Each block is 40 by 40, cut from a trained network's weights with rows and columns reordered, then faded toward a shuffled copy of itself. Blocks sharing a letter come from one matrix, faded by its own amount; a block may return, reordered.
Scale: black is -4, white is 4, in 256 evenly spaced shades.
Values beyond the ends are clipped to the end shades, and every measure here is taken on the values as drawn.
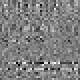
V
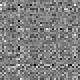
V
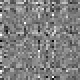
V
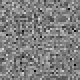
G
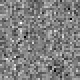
G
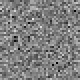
G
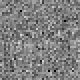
G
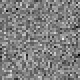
G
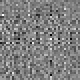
V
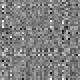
V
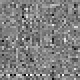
V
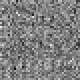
G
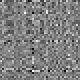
V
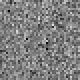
G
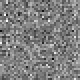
G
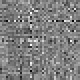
V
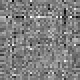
V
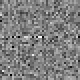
G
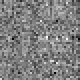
G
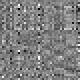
V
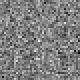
G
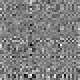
V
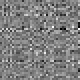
V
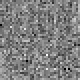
G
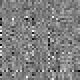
V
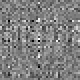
V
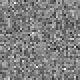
G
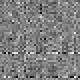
V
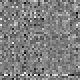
V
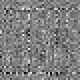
V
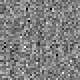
G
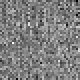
G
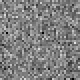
G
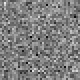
G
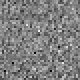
G
